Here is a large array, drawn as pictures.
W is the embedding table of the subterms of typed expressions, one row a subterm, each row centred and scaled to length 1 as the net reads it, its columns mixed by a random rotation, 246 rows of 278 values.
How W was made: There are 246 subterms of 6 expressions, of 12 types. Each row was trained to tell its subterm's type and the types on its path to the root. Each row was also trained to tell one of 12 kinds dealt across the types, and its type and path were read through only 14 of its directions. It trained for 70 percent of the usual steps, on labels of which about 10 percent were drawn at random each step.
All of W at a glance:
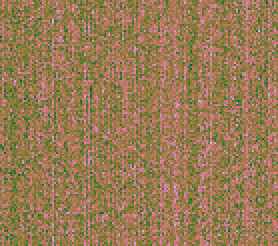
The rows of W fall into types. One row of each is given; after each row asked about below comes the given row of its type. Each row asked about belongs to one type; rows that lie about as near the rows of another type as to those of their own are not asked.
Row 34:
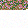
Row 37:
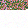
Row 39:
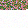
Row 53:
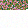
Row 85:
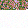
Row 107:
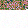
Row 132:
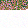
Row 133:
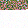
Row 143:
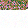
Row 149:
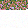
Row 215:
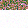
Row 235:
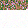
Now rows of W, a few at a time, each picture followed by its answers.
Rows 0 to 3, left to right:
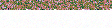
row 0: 34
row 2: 34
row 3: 107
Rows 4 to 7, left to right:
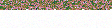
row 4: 39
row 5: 235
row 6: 39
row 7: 37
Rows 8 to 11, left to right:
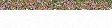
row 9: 85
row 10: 39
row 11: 215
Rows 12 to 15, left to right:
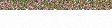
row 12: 34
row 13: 34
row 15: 37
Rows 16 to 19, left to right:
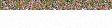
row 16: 215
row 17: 53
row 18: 149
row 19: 215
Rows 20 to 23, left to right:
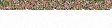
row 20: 215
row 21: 107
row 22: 107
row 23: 107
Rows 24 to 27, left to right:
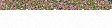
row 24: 53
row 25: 133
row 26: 39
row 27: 85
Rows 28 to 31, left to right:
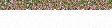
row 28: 85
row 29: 215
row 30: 37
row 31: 37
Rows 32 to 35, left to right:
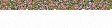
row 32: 132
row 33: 39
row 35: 133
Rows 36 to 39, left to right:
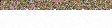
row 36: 37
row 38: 53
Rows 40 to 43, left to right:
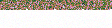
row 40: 149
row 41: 149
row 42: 132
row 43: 37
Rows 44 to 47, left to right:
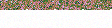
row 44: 53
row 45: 107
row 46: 132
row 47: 53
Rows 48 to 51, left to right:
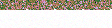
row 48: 235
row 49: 149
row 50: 132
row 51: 149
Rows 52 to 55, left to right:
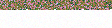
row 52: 34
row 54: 34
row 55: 132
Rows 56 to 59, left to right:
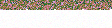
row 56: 215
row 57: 34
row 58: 133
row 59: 215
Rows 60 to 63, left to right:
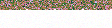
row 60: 132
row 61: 53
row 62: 37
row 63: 37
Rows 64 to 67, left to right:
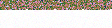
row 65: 53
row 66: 37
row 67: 133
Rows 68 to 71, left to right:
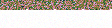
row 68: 132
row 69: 143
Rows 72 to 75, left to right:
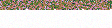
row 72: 235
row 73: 235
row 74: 53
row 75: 235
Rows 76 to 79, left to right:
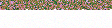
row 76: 143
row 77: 133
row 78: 37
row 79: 53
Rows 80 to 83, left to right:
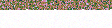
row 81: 133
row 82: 37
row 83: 132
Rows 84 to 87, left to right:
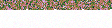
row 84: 132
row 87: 85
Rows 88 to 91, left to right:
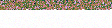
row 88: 34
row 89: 215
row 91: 85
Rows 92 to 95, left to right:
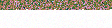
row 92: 85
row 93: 215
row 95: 34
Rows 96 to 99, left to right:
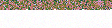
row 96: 34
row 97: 34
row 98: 85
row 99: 85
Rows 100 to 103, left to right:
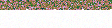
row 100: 53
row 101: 215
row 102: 215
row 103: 85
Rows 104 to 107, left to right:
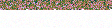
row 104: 215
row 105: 143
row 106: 34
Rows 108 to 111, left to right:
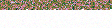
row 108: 39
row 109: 85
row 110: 37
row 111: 85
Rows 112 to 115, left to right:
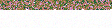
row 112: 107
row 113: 143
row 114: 235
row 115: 132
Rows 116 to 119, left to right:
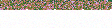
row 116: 215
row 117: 149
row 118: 39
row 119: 85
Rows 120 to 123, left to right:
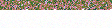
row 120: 39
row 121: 235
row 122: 143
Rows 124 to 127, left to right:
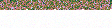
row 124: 235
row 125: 85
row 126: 215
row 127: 149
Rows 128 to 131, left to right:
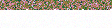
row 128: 107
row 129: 143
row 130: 133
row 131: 34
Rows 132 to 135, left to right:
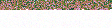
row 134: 215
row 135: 85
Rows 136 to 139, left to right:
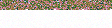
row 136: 215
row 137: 53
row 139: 53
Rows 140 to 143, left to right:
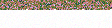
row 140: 132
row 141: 53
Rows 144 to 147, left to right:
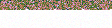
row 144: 37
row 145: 37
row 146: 149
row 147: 133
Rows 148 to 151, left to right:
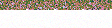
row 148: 235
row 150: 215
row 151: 133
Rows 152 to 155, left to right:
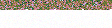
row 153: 37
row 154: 53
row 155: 34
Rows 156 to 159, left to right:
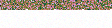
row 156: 34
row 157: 34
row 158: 133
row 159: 53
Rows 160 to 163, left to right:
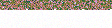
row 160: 235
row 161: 39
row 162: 85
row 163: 85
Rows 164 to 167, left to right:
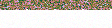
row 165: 53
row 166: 132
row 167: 107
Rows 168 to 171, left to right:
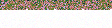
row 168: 39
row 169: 149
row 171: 37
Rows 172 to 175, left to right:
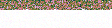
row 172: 215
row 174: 107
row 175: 215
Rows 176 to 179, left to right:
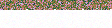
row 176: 215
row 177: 85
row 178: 107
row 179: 39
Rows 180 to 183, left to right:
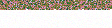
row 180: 107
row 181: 39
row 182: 132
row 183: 39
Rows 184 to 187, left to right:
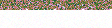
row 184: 149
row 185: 143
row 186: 53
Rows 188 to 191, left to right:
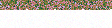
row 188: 235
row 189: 37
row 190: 53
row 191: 37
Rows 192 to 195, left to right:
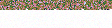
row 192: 149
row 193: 39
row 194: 143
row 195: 34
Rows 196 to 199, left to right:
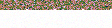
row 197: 143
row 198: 235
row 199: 132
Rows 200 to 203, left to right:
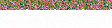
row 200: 85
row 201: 132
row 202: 53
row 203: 132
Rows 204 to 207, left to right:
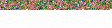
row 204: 143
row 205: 53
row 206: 53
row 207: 34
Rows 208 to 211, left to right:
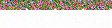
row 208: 107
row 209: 37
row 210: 37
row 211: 107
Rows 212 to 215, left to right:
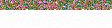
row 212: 34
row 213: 39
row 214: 235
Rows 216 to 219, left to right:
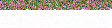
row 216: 85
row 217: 215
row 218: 235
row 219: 107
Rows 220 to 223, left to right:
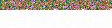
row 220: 85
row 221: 53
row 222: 215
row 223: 143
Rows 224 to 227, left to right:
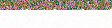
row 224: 132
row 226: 37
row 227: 37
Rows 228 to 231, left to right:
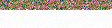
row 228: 107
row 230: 85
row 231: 39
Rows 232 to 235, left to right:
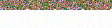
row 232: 133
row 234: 235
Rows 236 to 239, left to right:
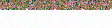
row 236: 143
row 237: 39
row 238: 107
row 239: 149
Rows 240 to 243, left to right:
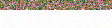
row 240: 215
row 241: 53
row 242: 34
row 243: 132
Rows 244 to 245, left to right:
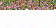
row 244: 34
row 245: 149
